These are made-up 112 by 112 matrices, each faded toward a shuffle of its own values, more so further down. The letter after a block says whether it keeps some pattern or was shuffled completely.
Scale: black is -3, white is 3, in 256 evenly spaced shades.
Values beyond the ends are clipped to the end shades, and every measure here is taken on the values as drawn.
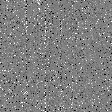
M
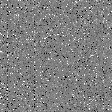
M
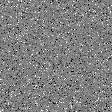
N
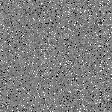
M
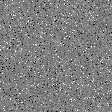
N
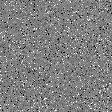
M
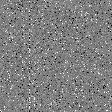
M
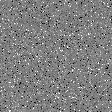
N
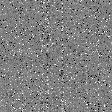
M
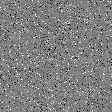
N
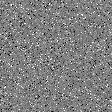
N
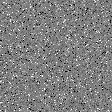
N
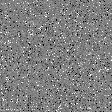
M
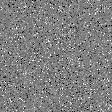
M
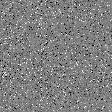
M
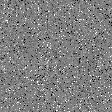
M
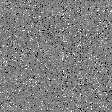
M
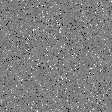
N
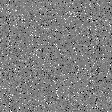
M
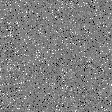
M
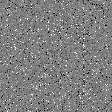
M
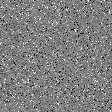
N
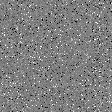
M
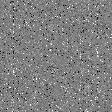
M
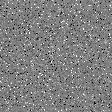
N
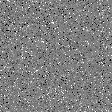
M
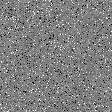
N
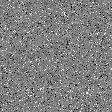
N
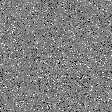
N
